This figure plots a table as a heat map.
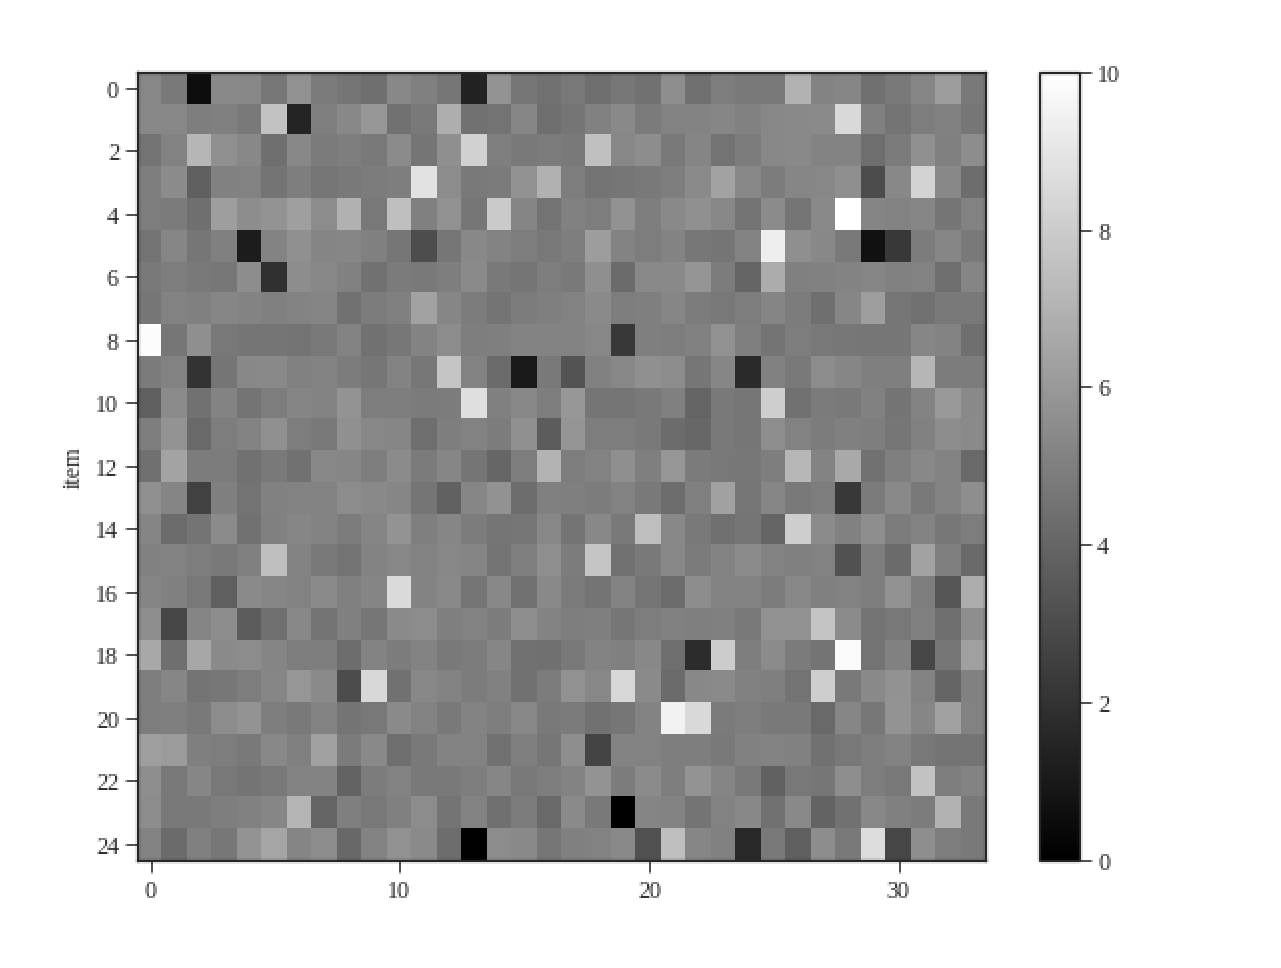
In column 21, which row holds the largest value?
20
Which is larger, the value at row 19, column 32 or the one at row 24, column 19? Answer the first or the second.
the second
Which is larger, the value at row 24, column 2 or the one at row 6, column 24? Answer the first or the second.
the first
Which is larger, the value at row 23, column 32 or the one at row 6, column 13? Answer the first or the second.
the first
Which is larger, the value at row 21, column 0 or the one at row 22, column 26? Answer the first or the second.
the first
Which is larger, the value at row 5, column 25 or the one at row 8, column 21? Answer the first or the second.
the first
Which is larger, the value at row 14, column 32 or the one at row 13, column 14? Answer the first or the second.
the second
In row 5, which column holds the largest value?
25
